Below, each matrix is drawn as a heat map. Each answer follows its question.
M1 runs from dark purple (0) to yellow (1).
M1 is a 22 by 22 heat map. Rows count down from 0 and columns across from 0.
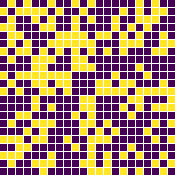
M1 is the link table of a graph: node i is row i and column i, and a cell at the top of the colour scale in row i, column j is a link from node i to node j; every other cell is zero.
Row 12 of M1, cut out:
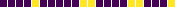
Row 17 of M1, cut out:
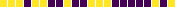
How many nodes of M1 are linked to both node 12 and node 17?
3
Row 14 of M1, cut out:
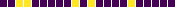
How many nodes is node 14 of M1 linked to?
5
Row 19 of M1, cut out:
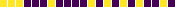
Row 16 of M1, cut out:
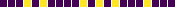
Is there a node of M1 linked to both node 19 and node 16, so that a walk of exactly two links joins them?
no
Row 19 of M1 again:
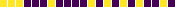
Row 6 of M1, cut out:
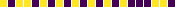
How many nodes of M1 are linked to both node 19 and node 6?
6
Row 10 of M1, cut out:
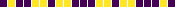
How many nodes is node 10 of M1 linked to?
10
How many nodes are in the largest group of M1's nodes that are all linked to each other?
5
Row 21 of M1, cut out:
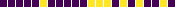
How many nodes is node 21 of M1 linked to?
7
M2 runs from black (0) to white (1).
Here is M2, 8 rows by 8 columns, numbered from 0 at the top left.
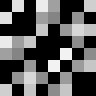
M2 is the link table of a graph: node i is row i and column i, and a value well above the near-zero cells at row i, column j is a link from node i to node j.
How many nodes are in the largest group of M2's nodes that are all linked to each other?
3
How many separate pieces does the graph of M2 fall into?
1
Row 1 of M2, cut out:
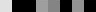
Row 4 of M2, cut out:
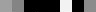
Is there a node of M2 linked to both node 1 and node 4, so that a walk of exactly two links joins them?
yes
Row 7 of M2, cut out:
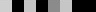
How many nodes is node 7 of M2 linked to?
4
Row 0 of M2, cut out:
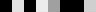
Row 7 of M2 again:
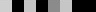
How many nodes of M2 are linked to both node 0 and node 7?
1
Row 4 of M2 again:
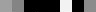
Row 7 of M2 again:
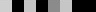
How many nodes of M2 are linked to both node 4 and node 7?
2
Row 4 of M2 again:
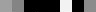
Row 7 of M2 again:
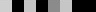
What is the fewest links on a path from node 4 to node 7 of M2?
1
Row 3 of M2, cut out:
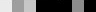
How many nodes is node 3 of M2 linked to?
4
